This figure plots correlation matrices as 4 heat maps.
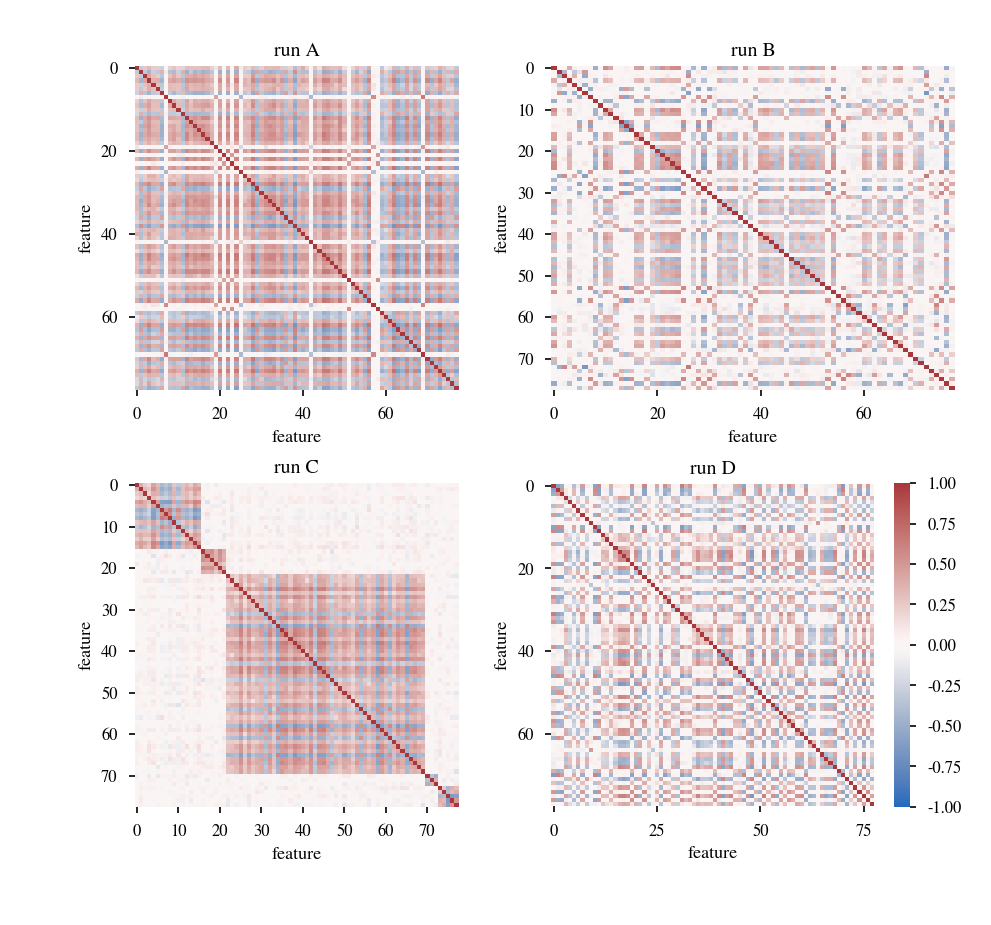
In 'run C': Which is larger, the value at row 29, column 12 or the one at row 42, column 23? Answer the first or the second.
the second
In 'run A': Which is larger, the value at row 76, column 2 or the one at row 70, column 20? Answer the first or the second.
the second
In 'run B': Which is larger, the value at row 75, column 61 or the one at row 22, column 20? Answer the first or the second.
the first
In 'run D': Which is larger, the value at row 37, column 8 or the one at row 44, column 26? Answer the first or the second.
the second
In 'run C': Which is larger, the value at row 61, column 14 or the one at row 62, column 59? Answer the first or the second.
the second
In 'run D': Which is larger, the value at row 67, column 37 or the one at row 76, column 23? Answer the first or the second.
the second
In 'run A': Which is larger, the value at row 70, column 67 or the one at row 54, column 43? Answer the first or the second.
the first
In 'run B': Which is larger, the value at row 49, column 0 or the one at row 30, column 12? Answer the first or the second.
the first
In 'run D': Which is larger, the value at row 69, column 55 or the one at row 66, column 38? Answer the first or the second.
the first
